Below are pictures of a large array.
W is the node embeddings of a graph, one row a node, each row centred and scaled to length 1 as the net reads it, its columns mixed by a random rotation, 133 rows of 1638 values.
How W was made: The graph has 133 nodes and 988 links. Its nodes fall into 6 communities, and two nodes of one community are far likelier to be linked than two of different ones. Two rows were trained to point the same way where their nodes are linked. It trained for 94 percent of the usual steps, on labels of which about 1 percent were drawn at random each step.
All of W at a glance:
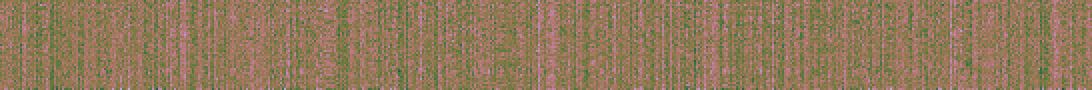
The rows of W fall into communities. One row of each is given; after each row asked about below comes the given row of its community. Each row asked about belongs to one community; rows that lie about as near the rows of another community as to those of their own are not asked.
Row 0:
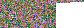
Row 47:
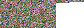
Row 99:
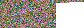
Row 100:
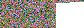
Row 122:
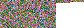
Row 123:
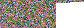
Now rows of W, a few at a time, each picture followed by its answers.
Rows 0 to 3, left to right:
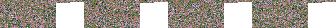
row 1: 99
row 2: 99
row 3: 122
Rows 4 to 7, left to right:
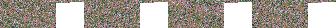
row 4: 100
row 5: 99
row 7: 47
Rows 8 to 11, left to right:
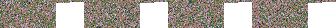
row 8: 123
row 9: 122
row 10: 123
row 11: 122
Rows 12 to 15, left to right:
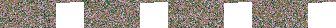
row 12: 0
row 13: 123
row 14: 122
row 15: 99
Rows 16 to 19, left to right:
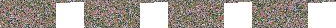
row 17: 0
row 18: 99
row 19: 100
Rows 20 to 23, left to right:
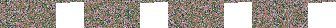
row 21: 0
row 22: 100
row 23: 122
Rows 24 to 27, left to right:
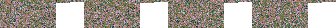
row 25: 0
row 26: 122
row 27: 47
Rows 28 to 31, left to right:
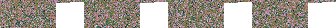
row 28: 0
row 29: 122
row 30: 123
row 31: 100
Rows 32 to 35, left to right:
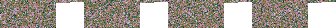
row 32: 100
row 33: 100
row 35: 47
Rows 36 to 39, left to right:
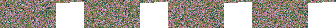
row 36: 100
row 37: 100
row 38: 0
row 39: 100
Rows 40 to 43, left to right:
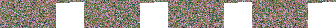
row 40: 47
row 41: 0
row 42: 122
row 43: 122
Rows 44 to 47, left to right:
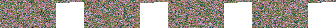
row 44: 99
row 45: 100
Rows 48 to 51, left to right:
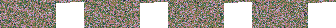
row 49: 0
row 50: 99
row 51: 99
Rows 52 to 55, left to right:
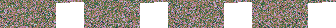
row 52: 99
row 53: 99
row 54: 99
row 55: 122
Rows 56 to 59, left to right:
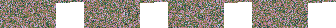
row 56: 123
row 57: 122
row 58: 0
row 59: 122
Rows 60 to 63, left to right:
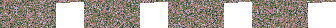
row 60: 100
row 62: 99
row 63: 99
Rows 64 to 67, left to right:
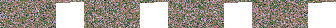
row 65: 122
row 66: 47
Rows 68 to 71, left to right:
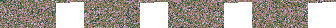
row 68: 99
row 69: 0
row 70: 100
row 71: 123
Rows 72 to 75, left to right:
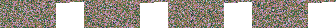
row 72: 0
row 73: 47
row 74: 0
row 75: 100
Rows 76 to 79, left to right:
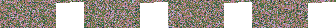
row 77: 47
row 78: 0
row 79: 99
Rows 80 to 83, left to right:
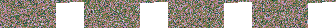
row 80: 99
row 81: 123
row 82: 122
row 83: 122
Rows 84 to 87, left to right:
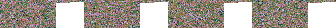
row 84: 0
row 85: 100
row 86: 122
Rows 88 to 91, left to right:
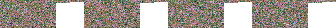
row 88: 99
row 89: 122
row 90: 0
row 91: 99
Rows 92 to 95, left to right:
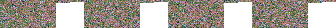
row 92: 123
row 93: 0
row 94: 122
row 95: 99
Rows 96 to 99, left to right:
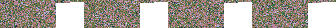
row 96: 47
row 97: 99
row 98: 122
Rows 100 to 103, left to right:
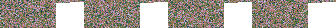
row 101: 47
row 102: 0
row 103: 122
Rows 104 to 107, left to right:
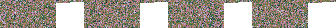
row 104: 0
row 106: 122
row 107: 0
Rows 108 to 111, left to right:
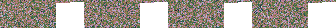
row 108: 0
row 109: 0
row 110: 123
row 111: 122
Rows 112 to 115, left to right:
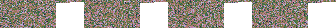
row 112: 99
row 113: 99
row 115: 99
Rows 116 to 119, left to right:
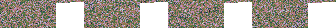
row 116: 100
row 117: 47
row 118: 100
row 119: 0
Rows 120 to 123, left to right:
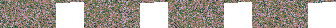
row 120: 122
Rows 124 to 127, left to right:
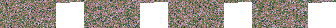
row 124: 100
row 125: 0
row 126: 122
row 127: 99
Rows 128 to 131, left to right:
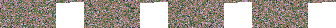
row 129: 100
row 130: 47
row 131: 0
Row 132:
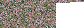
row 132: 100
